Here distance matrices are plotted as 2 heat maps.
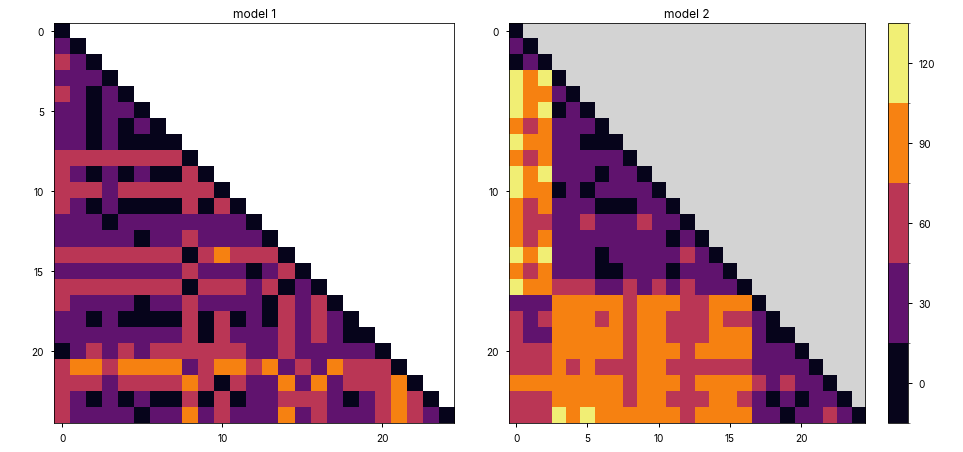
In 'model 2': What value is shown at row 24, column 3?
120
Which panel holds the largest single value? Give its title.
model 2
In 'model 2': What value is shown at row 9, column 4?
30
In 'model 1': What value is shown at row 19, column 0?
30
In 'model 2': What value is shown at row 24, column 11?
90
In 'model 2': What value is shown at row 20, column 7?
90
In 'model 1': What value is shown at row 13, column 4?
30
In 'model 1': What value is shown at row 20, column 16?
30
